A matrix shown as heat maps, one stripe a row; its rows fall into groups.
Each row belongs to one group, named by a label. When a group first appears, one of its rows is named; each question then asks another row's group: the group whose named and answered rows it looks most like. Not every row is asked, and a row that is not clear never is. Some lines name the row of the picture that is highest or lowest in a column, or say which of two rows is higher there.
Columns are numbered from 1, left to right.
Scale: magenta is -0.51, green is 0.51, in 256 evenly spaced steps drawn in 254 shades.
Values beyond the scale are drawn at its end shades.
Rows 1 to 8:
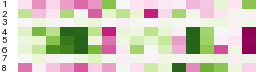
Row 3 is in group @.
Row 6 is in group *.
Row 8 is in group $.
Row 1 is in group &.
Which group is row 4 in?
*
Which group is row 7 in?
@
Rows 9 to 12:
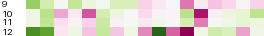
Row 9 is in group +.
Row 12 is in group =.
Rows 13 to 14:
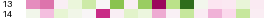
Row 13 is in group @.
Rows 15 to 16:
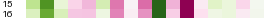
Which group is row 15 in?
=
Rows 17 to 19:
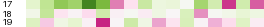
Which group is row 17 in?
*
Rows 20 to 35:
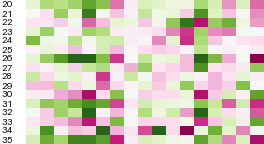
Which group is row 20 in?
*
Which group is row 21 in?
*
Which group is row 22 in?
$
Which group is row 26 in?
*
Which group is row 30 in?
&
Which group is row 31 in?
*
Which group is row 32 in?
*
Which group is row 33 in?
&
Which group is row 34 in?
=
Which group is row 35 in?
*
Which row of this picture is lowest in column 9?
34
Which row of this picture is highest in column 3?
26
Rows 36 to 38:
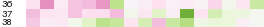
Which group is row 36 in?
&
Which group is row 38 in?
@
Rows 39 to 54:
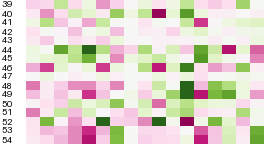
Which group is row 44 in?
*
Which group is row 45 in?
*
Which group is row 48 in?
$
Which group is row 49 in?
$
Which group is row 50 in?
@
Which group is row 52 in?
=
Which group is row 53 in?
&
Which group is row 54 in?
&
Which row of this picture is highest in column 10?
52
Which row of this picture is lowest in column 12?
52
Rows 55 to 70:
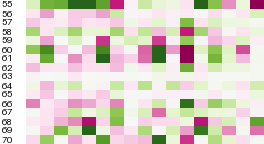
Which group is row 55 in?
*
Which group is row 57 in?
$
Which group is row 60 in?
=
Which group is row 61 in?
=
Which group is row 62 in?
$
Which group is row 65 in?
&
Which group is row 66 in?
$
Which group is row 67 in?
@
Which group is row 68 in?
&
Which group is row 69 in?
*
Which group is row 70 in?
=
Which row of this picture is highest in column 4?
55
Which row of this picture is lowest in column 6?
59
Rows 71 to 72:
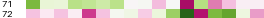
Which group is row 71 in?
+
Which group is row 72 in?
$
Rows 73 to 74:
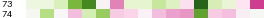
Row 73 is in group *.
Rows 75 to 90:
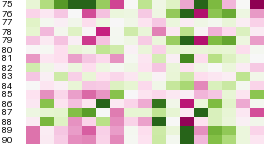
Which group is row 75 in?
*
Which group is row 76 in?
$
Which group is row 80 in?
@
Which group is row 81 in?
$
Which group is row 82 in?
+
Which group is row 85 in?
&
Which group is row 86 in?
=
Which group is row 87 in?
*
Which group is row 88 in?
=
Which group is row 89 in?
$
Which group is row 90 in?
$
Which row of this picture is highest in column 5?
75
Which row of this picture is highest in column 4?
75
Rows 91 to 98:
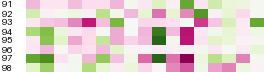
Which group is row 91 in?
$
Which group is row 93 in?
&
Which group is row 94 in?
=
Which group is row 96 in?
&
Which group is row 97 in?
=
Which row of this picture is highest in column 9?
92
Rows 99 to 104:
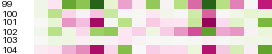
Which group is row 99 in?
*
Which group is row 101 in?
&
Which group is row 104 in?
&
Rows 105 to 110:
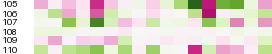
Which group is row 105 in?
$
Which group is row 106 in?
&
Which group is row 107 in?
*
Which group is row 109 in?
&
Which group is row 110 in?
+
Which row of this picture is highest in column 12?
105
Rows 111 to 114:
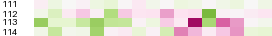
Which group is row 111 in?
@
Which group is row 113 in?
+
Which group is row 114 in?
+
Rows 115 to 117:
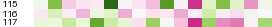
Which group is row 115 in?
=
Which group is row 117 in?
+
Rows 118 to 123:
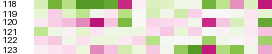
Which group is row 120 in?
&
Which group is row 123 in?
$
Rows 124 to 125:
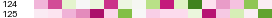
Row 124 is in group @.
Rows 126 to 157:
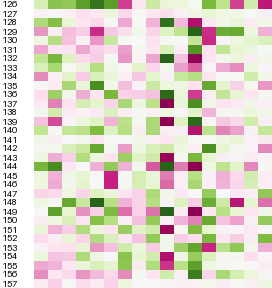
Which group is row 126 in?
*
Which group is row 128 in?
=
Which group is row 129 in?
$
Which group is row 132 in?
=
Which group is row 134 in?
@
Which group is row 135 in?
*
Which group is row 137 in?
@
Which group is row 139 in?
@
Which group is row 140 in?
+
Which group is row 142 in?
*
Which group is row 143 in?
@
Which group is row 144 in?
=
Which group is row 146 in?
@
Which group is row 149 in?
=
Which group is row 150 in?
+
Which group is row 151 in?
@
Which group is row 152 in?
+
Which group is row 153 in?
$
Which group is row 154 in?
@
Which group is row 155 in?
@
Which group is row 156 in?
$
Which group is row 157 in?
&
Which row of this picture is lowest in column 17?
126
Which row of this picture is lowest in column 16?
144
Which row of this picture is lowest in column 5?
129
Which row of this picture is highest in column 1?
144
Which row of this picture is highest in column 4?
126
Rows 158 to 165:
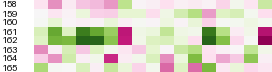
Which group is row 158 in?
&
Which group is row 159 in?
$
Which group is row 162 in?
*
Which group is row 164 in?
@
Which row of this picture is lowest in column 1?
163
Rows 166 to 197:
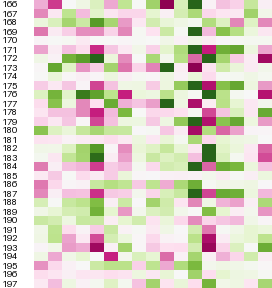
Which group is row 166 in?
@
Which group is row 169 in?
$
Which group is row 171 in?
$
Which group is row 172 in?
*
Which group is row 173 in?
=
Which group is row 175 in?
$
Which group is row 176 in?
*
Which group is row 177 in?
=
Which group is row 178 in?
&
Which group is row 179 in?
$
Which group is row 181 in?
$
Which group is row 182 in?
*
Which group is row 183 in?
*
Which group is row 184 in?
$
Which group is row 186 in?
@
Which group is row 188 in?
+
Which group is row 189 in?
*
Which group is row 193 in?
&
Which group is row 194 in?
@
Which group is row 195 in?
@
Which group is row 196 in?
$
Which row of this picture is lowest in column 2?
166
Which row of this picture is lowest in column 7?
176
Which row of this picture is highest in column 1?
180
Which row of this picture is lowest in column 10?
166
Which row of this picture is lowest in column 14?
180
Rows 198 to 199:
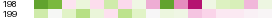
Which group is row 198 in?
=
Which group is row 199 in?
+
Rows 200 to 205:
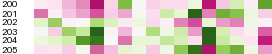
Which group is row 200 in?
&
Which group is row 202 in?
+
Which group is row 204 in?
*
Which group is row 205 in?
$
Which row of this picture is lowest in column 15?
202
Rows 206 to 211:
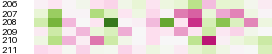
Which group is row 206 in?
$
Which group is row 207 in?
+
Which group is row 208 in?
=
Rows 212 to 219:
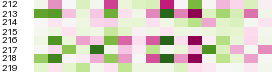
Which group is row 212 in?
@
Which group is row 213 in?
=
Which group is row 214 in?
$
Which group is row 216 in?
=
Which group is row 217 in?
*
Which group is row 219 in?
+
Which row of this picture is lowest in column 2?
212
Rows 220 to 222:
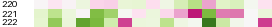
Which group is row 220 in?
$
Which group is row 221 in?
+
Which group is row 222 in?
*
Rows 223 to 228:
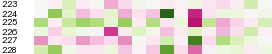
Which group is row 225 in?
+
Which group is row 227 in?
$
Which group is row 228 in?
=
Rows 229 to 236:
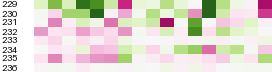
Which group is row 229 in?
*
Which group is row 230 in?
*
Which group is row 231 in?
@
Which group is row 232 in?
$
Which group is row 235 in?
&
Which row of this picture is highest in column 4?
229
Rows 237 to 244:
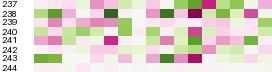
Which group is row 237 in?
$
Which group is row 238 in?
=
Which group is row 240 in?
+
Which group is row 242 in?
$
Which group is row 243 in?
=
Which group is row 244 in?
&
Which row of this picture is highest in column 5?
240
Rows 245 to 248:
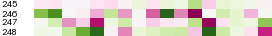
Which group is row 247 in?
&
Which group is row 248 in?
*
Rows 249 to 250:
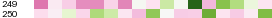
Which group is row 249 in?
$
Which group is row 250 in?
+
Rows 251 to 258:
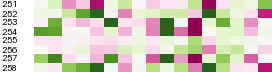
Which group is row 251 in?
&
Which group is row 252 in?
*
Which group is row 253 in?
=
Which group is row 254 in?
=
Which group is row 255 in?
$
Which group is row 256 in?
$
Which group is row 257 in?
=
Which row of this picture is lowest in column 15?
258
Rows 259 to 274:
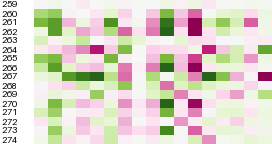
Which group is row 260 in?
=
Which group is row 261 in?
=
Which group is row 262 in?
=
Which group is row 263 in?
+
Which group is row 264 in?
&
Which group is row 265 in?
=
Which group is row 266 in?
=
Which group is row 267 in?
*
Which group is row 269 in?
+
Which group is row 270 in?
=
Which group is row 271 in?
=
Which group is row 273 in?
=
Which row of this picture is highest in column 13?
267
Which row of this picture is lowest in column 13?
264
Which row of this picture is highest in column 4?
267
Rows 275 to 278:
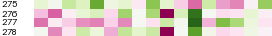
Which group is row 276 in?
@
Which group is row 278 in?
@
